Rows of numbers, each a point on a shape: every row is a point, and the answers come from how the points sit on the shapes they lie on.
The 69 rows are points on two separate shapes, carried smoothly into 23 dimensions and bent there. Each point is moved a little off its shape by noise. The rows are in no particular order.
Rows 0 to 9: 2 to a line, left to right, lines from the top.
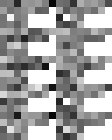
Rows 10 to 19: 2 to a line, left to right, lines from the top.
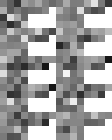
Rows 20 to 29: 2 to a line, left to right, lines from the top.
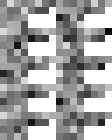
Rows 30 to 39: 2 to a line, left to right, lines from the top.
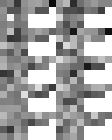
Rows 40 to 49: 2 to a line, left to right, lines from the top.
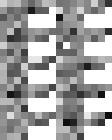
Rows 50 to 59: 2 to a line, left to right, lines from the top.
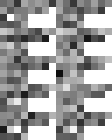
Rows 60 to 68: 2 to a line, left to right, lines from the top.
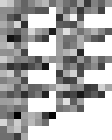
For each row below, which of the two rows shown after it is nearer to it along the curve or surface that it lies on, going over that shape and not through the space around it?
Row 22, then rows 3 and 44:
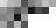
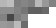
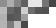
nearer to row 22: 3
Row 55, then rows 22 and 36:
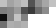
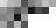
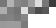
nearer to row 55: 22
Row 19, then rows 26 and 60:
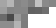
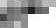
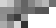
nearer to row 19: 60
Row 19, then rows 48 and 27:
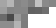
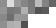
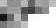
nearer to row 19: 48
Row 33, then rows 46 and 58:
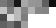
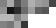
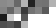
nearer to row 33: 46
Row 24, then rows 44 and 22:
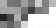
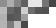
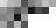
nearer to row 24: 22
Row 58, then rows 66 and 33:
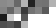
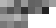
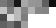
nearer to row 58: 66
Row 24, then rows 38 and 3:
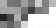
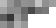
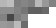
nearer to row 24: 38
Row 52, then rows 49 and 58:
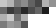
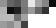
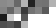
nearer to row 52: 58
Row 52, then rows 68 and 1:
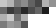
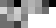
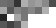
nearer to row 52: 1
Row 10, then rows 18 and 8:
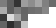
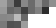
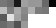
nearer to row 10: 18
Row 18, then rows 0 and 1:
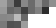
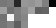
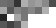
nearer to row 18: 1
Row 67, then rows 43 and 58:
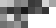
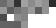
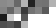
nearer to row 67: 58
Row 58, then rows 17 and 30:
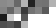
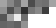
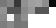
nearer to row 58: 17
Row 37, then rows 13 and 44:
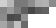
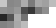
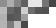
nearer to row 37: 13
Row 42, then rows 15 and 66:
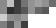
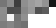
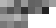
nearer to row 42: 15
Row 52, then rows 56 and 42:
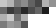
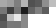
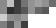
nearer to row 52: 56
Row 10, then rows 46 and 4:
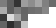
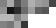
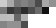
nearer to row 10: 46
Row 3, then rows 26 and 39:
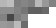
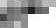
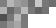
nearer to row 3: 39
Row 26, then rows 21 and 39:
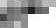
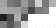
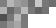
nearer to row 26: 21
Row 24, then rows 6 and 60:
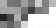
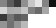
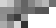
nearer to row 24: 60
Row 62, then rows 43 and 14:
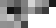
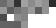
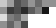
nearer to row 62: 43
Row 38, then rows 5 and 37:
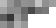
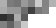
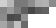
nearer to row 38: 5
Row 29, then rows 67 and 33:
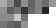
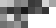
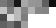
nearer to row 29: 67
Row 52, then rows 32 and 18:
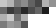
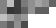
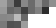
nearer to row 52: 18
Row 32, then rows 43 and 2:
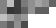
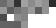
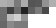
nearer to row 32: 43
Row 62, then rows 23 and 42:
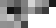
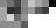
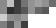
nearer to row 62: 23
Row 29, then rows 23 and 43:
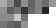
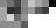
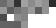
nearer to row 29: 43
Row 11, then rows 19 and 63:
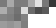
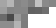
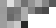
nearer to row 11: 63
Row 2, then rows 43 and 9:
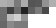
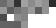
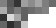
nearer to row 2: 9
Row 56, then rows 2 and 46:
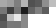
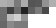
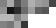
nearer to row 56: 2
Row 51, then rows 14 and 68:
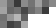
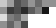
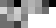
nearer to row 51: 14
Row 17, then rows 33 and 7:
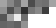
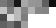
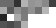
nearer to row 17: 7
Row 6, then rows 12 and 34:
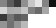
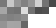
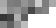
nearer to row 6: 12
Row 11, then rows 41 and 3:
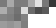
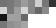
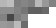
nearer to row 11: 41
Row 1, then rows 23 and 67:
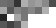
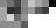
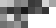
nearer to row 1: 23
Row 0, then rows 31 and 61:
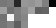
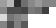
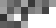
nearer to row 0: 31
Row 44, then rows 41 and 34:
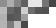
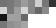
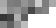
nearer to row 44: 41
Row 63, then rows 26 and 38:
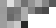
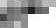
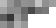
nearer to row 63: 38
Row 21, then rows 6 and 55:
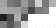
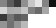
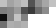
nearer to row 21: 55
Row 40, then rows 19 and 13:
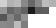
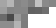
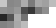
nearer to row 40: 13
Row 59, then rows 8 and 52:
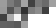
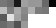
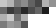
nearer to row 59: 52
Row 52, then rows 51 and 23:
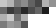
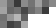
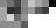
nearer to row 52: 51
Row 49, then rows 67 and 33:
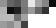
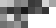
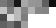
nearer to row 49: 33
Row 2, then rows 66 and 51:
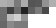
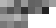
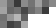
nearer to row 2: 66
